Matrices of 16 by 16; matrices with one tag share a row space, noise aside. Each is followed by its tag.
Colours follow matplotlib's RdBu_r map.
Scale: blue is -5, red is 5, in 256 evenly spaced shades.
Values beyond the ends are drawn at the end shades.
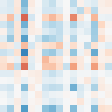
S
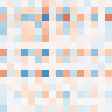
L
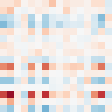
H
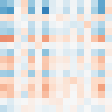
H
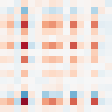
S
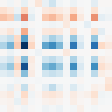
S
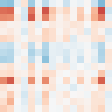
H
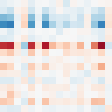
H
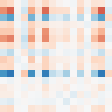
H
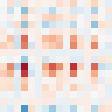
S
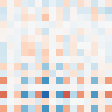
L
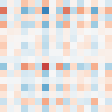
L
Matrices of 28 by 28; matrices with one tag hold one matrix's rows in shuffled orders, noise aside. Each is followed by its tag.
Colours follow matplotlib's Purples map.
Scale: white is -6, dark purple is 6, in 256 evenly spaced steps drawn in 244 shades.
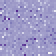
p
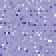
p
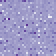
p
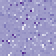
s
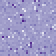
s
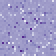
s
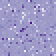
s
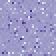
s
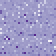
p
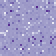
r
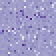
s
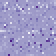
r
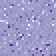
r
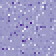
s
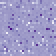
r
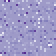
p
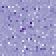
s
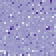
r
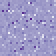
s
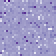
p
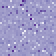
s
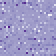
p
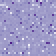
r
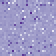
s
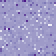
p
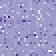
p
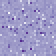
s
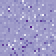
s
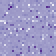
r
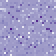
r
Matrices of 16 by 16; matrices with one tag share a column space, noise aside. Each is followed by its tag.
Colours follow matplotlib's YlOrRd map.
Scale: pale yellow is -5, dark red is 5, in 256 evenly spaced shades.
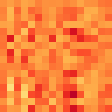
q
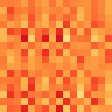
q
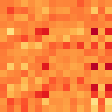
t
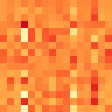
q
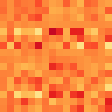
t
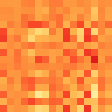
q
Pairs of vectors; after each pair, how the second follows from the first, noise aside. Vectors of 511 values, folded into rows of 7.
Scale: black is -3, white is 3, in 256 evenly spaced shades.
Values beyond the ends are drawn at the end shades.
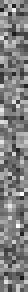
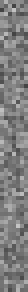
shrunk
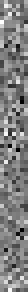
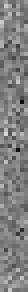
shrunk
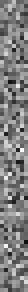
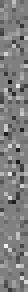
partly zeroed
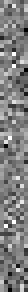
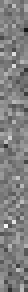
shrunk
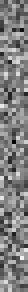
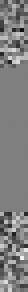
partly zeroed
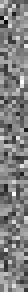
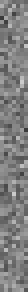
shrunk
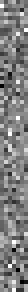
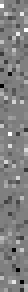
partly zeroed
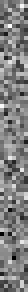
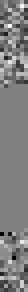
partly zeroed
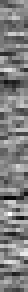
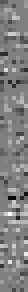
partly zeroed
